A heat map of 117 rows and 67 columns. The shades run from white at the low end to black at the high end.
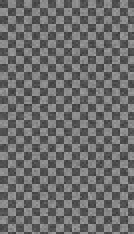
Average level on the scale: 60%. Slope: none. Histogram: two levels. Grain: checkered.
